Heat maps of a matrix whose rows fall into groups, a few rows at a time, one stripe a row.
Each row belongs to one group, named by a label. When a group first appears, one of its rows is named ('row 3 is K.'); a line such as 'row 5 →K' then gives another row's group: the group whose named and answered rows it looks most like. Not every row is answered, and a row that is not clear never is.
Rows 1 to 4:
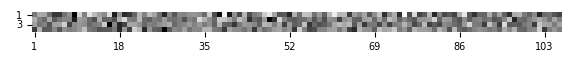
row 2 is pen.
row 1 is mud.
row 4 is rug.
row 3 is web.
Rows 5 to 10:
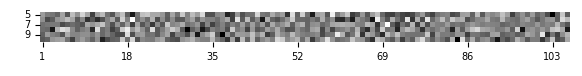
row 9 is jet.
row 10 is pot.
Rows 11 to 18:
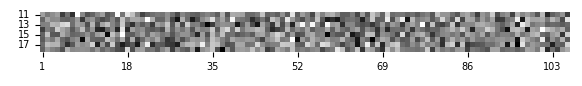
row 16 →mud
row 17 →rug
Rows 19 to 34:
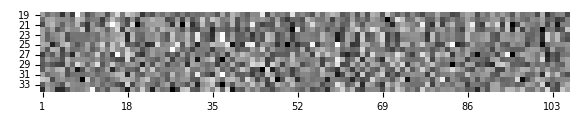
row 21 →mud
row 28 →jet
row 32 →pen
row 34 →rug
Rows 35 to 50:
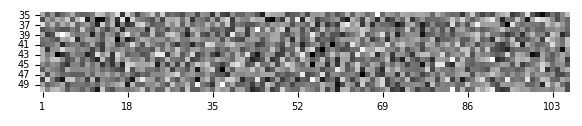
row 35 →mud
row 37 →web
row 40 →web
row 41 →pen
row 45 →pen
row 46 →jet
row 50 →web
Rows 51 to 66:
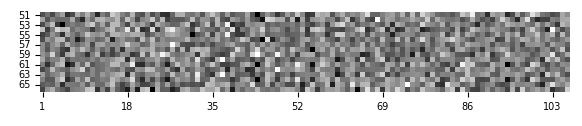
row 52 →mud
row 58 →pen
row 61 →pot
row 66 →rug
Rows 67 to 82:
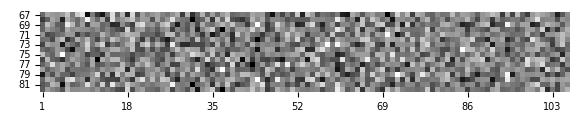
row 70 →jet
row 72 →pot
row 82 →jet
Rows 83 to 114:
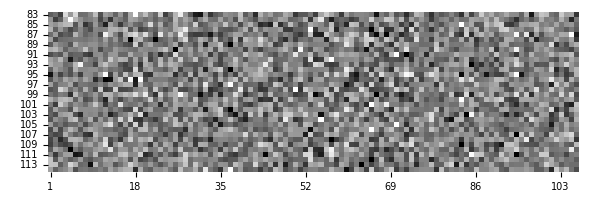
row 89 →jet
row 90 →mud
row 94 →jet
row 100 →web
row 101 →rug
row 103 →pot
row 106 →pot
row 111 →pot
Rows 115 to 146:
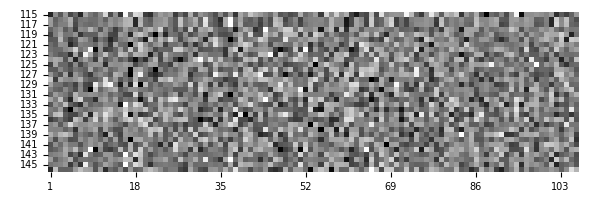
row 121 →pen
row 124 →rug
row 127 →pen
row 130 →mud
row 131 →jet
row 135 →mud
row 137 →pot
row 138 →pen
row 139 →web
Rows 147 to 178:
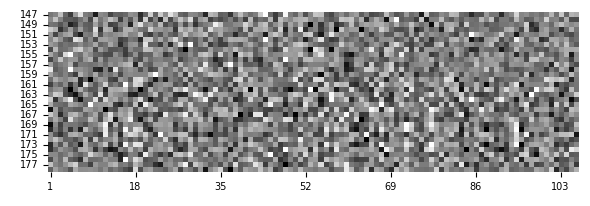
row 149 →pen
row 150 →pen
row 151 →pot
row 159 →pen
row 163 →rug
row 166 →pot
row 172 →mud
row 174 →pot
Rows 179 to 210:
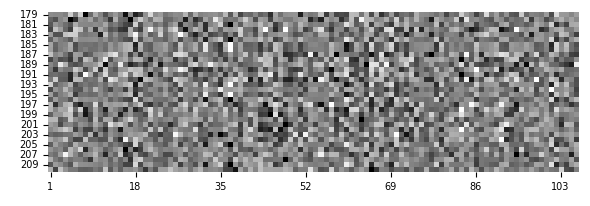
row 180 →pen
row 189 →rug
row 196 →jet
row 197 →pot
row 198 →web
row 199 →web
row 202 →web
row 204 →web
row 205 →jet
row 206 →web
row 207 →rug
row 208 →pen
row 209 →jet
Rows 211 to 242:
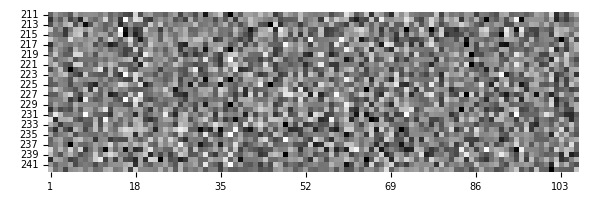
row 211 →jet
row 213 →web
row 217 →pot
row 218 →jet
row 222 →rug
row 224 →jet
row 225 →mud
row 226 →mud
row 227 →pot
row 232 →pot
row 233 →pen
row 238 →web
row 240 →rug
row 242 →mud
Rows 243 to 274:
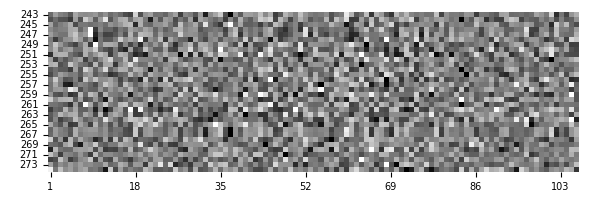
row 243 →jet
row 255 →pot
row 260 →web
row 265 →pen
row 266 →jet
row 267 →jet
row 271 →pen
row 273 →mud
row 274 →web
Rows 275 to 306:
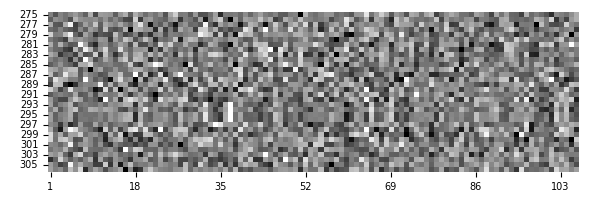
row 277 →pot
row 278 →pen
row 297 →pen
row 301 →rug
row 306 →web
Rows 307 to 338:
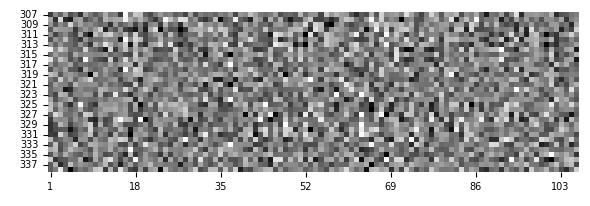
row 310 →rug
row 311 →mud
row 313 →mud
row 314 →web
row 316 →web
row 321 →jet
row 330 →pen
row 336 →mud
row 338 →rug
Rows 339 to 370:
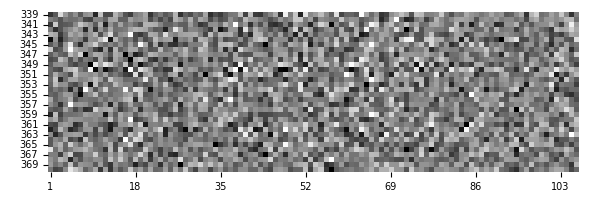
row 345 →pot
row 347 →web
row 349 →mud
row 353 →mud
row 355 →pot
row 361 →pot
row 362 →pen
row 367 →pot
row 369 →rug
